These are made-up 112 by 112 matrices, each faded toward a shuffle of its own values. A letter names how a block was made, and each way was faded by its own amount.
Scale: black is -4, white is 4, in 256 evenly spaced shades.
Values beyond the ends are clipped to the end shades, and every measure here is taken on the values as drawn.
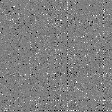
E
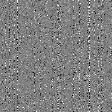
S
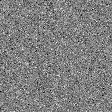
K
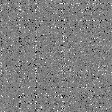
E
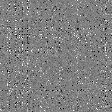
E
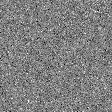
K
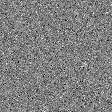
K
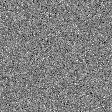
K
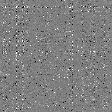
E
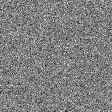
K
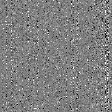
S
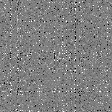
E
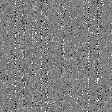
S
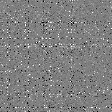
E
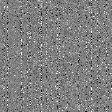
S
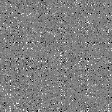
E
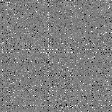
E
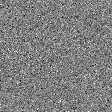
K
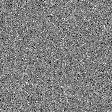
K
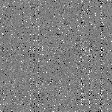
E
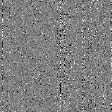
S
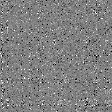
E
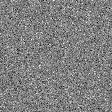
K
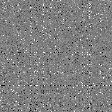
E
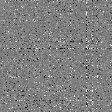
E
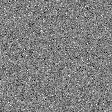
K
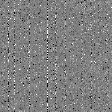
S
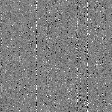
S
